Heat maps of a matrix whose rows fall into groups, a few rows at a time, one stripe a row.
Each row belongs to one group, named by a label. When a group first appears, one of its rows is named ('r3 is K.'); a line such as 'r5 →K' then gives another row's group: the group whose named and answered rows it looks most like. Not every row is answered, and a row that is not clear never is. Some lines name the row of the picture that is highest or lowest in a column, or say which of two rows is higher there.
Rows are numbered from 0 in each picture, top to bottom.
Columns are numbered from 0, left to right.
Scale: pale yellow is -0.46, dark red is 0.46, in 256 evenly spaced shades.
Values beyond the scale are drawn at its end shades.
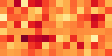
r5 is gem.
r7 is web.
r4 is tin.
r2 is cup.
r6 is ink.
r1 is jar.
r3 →ink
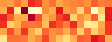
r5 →cup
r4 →jar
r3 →web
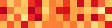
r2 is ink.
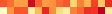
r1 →cup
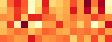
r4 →cup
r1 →cup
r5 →web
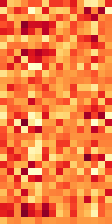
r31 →tin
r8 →ink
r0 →web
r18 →ink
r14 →web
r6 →cup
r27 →jar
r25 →ink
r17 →jar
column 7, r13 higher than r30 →No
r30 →gem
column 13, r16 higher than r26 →Yes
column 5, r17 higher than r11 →No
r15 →cup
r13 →cup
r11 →ink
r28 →cup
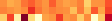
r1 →web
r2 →jar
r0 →web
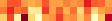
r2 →jar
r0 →cup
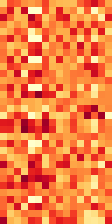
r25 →gem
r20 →jar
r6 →ink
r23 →web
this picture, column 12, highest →16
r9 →cup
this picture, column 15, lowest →16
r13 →gem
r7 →ink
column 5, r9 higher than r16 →Yes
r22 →ink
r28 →jar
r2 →web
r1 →jar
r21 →cup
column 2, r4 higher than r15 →Yes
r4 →cup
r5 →jar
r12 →jar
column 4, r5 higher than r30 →No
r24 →ink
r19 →tin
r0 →cup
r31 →web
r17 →gem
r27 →web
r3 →ink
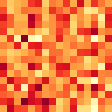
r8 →web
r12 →ink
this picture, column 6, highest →14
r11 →gem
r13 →web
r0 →ink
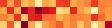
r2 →ink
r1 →gem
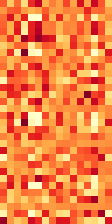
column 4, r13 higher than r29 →No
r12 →gem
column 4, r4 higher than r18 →Yes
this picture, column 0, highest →31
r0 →ink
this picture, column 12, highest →13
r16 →jar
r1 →cup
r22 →cup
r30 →cup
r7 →jar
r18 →gem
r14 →ink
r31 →web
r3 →ink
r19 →ink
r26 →jar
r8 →web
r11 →cup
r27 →web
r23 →ink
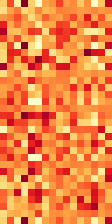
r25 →jar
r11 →web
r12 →cup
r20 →ink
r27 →ink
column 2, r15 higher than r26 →Yes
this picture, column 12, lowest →4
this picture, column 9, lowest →18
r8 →gem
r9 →web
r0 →jar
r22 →jar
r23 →ink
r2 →cup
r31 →jar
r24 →web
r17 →gem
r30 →tin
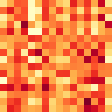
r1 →jar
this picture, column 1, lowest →7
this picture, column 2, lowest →3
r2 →cup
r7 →ink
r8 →cup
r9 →ink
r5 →ink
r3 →jar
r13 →cup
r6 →cup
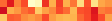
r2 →cup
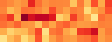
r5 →tin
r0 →web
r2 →gem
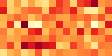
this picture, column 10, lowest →0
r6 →gem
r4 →ink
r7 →tin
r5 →web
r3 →jar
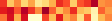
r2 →jar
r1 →gem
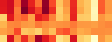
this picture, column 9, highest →4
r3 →tin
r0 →gem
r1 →gem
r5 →gem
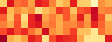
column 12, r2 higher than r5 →Yes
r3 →ink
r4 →gem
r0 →gem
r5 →web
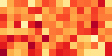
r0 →cup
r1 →ink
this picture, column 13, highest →3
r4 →tin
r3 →ink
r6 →web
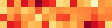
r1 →tin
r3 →cup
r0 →gem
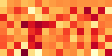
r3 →gem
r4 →ink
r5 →web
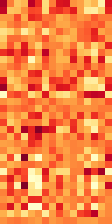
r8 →cup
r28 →ink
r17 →web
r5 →cup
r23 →web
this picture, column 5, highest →18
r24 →cup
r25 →jar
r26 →jar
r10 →ink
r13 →cup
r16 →ink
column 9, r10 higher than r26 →Yes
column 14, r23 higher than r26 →Yes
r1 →web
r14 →web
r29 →jar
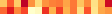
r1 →jar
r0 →jar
